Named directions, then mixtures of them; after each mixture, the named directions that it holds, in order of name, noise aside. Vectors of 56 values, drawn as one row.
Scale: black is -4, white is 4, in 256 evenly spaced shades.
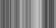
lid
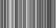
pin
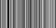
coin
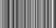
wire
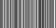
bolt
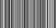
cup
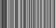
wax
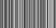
cup, wax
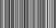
cup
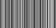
cup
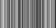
cup, lid, wax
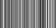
bolt, cup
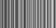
cup, wax, wire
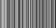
wax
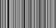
coin, cup, pin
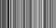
coin, lid, wax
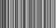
coin, pin, wax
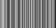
cup, wax, wire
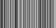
bolt, wax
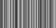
bolt, wax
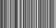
bolt, wax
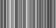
pin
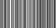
cup, pin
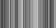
bolt, lid, wax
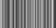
wire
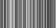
pin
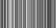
pin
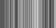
bolt, lid, wax
